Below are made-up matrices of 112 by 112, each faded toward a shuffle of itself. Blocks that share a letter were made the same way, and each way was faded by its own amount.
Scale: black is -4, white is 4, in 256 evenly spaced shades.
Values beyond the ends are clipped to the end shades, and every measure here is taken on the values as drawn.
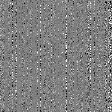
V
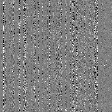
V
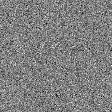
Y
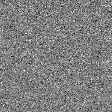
Y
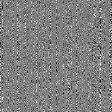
V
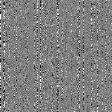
V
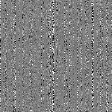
V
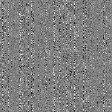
V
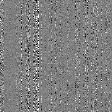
V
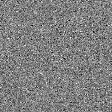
Y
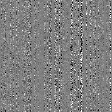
V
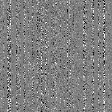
V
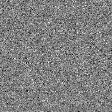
Y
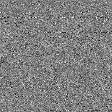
Y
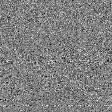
Y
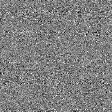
Y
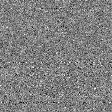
Y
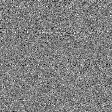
Y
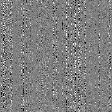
V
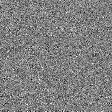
Y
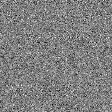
Y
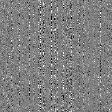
V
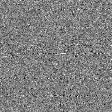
Y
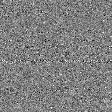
Y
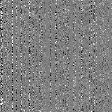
V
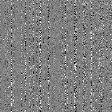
V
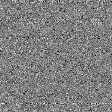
Y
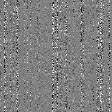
V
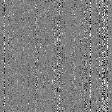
V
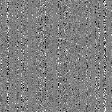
V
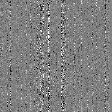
V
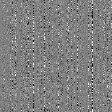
V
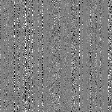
V
